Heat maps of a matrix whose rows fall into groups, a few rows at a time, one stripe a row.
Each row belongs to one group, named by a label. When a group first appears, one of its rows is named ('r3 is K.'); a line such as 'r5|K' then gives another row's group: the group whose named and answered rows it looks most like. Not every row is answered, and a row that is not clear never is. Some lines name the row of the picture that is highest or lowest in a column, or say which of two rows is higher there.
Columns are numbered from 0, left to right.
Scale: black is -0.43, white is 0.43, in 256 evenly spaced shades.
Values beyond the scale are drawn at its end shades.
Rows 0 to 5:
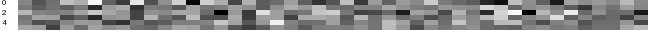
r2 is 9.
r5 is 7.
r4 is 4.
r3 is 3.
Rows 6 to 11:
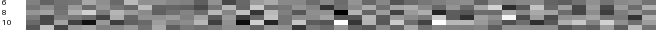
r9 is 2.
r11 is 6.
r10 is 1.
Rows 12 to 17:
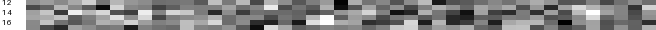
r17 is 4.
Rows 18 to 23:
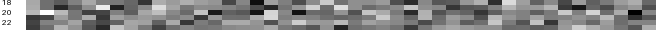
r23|2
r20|3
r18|9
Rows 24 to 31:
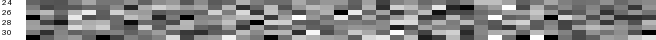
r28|4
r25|2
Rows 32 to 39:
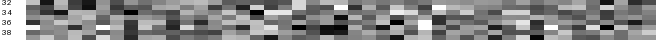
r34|4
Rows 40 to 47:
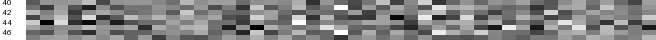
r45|9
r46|1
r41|1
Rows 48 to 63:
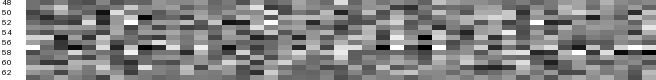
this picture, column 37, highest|57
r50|2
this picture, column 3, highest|58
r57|7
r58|9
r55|7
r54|2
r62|4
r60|4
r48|1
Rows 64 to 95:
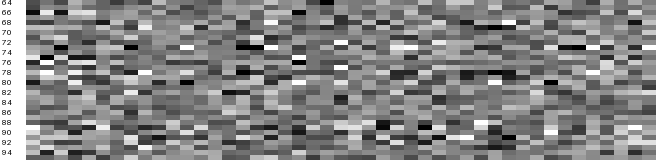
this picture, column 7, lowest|73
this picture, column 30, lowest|88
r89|7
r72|1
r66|6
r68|2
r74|7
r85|4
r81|4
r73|4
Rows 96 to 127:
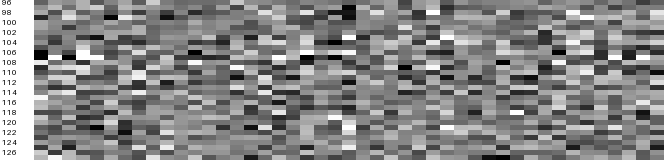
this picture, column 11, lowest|106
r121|1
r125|6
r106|9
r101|7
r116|7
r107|6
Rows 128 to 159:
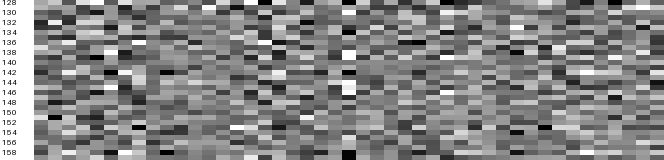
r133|2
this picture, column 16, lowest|128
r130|1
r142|2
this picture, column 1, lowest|151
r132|6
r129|7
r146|1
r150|7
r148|4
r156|7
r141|9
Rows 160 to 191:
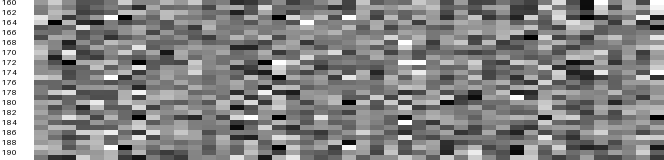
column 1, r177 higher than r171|Yes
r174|4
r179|2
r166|3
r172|4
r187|7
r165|9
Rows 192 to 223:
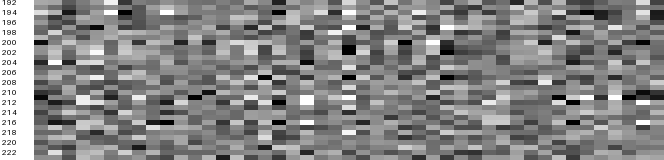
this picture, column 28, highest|200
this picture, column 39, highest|211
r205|1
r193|2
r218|1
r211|9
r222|6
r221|4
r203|6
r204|6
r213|1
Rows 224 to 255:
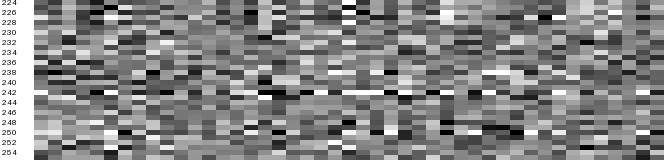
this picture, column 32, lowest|249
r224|1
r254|2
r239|3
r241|3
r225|2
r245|3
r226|1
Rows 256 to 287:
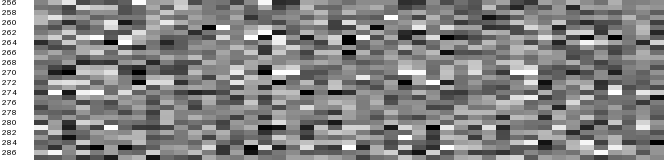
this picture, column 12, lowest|261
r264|2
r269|4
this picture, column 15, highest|263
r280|6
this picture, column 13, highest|261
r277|9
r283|7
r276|3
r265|4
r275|9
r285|1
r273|9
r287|3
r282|6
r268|3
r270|4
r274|6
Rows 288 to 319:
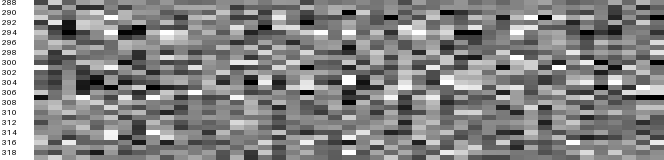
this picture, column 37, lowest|300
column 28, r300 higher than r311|No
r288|6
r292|6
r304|1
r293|4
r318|1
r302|3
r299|2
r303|1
